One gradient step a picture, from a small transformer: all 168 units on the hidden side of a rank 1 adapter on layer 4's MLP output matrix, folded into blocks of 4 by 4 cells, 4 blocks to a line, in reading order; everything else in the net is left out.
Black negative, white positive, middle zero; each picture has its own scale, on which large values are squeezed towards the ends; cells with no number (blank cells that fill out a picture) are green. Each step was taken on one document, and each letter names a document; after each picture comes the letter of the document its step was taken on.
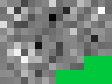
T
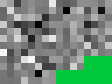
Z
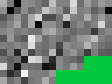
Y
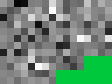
Z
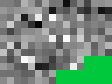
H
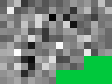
Y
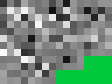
H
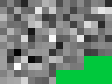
Y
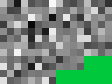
Y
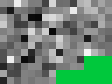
Y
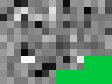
H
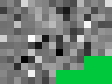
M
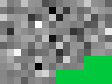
Z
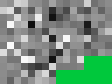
H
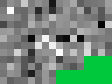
M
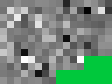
H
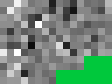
Y
